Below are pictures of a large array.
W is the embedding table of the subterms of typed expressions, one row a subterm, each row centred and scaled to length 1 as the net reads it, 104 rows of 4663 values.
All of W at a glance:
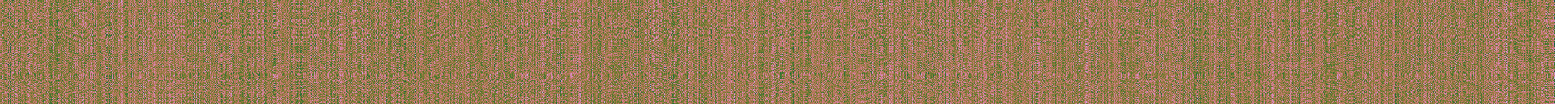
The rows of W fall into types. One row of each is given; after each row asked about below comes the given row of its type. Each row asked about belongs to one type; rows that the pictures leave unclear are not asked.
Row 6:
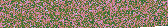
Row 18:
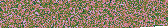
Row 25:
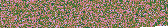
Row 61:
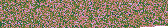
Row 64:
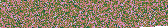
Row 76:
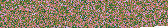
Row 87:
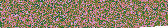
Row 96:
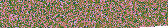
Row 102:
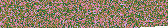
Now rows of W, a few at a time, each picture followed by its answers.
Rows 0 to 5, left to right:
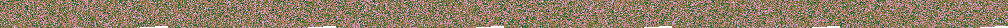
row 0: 96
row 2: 25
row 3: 6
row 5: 61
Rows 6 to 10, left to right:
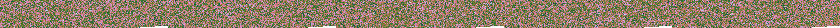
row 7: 102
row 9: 102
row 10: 76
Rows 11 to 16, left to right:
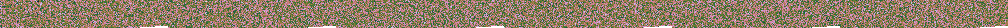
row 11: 102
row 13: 64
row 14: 64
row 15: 6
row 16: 96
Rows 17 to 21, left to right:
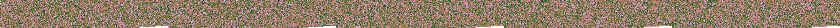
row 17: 64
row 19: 96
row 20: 61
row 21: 61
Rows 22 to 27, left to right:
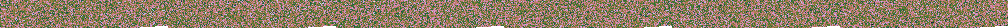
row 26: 96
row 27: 76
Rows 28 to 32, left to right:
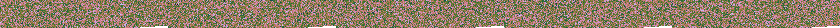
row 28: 102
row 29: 25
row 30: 96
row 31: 87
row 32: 76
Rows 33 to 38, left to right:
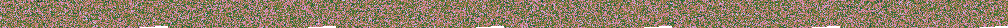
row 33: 64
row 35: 25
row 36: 25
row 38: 18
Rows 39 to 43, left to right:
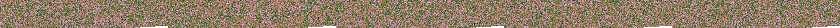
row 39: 102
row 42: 96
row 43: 18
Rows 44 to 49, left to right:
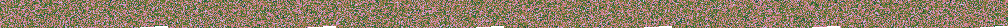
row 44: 18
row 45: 64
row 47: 18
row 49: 18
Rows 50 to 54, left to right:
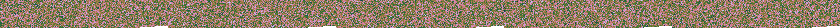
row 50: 87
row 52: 87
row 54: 18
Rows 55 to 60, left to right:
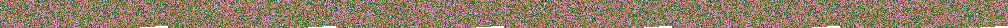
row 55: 25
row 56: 102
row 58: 102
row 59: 25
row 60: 102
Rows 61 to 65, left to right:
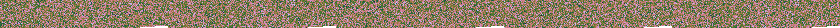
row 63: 18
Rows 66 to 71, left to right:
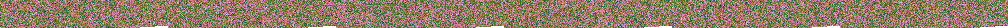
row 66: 76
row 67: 102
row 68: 87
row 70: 96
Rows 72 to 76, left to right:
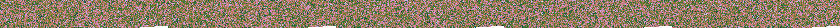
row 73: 61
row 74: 61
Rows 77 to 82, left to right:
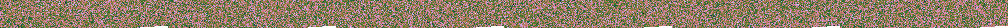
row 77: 6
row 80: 25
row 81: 18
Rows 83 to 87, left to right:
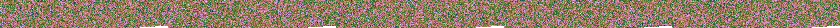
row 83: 96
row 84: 6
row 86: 18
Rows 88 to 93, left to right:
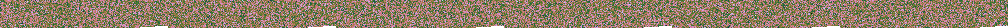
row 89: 64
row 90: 25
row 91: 18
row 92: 76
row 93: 25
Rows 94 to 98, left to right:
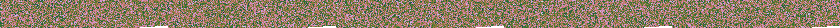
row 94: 87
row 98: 102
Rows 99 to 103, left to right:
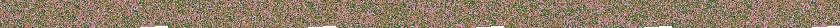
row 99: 61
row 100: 96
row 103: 61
